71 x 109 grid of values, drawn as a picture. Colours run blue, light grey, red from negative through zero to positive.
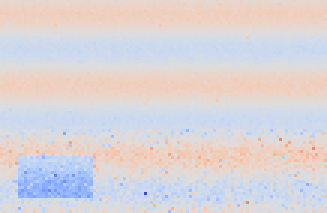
Odd patch: lower, in the bottom left. Seam: horizontal, 60% of the way down, the top part calmer. Stripes: horizontal, repeating 3 times. Average level on the scale: 50%.
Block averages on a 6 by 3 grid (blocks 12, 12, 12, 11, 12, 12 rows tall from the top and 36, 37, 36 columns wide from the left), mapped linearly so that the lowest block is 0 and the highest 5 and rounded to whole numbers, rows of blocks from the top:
555
222
555
222
355
022
